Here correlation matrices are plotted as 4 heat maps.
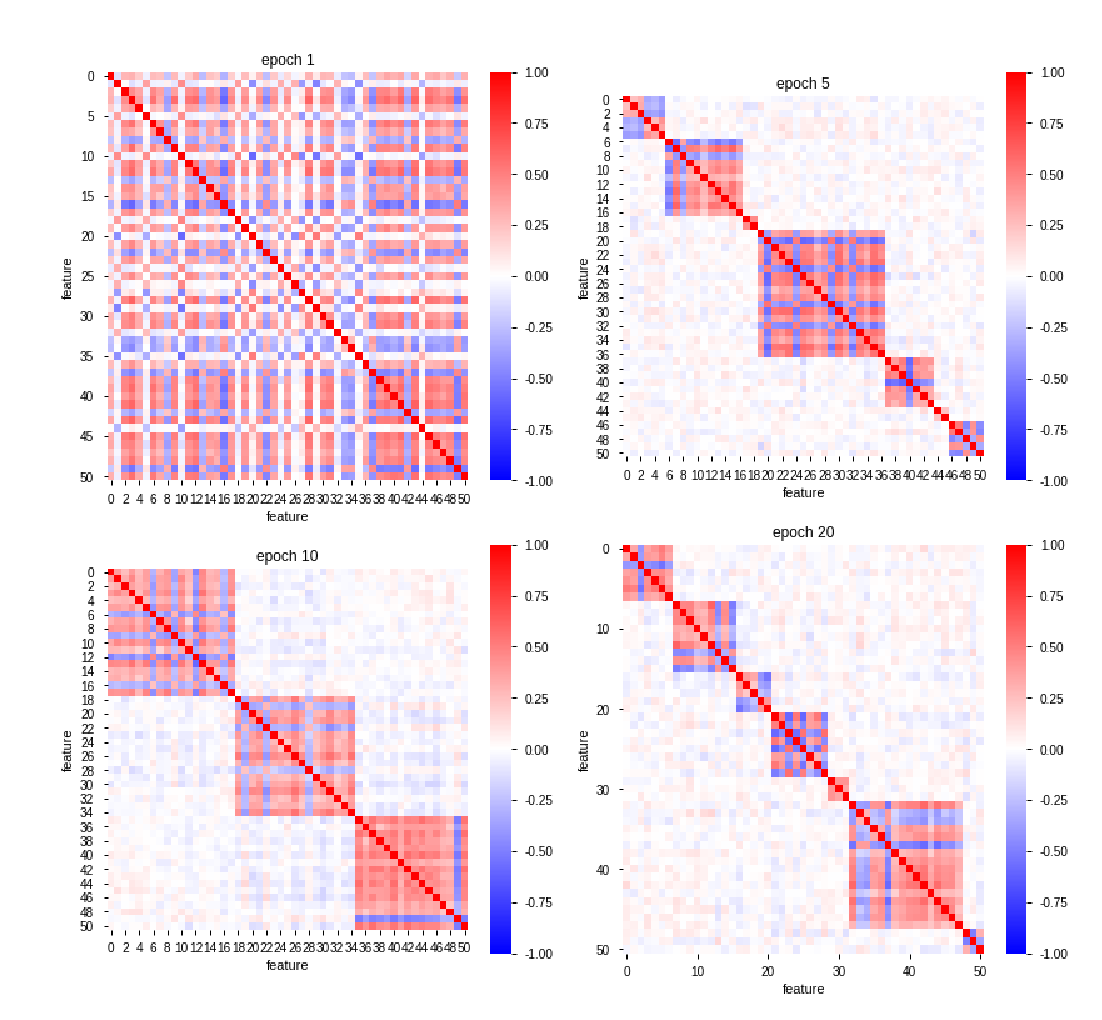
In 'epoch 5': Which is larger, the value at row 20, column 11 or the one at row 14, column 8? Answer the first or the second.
the first
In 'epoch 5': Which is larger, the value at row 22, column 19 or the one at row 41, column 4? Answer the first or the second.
the first
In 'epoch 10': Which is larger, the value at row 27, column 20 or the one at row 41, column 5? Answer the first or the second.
the first
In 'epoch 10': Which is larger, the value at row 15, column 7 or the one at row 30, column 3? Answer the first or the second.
the first
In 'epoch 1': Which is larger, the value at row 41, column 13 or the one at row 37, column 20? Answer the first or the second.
the second
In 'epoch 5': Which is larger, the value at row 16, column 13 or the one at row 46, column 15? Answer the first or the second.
the first
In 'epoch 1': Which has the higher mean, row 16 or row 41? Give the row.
41
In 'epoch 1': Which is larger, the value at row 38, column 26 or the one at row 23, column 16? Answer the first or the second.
the first
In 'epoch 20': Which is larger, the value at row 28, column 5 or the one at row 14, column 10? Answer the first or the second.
the second
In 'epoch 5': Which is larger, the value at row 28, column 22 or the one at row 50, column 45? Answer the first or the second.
the first
